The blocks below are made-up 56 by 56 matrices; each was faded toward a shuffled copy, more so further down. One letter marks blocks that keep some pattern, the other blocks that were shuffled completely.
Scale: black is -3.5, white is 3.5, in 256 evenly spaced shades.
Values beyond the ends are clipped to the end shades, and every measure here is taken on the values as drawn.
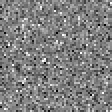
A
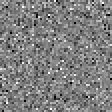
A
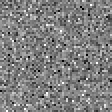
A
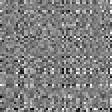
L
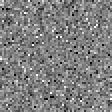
A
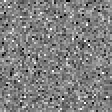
A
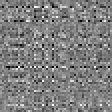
L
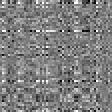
L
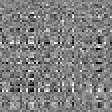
L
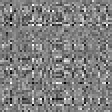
L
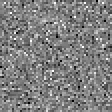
A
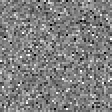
A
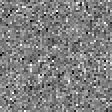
A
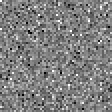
A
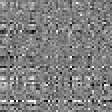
L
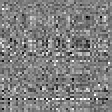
L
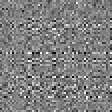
L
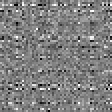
L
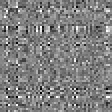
L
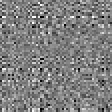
L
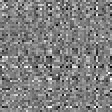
L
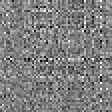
L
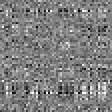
L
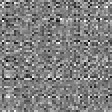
L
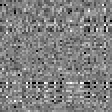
L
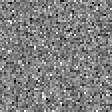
A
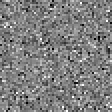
A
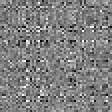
L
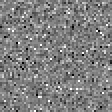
A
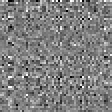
L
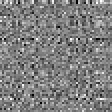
L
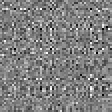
L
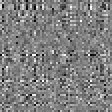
L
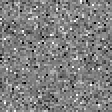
A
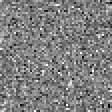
A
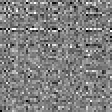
L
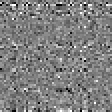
L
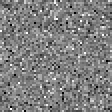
A
